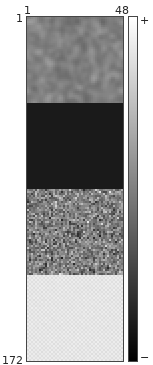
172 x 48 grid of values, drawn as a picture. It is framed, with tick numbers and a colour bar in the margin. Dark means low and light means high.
The table splits into 4 rows of 1 panel. Panel 1,1: middling, blotchy, faint in contrast. Panel 2,1: very low, flat. Panel 3,1: middling, fine-grained, strong in contrast. Panel 4,1: very high, checkered, faint in contrast.
